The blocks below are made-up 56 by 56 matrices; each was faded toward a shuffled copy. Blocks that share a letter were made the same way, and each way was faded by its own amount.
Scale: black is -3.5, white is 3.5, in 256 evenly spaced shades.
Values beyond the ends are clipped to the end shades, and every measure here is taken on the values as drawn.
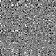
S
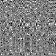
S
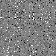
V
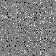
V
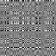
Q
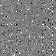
V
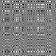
Q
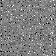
V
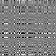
Q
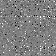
V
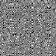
S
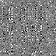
S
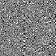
S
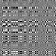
Q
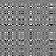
Q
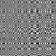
Q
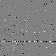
V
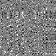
S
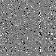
V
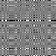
Q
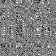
S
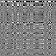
Q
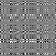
Q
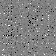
V
